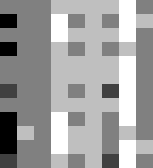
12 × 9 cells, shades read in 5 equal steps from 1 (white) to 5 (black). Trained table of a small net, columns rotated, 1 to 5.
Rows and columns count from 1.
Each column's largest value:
5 3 3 2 3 2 4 2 3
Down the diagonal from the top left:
3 3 3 2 2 2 4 1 3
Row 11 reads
5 3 3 1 2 2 3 1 2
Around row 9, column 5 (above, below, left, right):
2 2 1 2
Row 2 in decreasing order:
5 3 3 3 3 2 2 1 1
